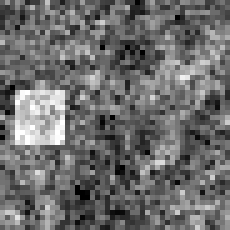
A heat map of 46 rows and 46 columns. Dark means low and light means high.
Grain: blotchy. Ninth with the highest average: middle left. Odd patch: higher, in the middle left. Ninth with the lowest average: bottom middle.
